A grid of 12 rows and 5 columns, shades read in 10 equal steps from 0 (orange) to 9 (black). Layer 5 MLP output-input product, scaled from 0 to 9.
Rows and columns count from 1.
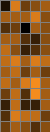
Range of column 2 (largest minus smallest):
4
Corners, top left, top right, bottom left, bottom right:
8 3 5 4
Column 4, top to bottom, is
4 1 3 7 6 1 3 0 0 7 2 6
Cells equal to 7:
5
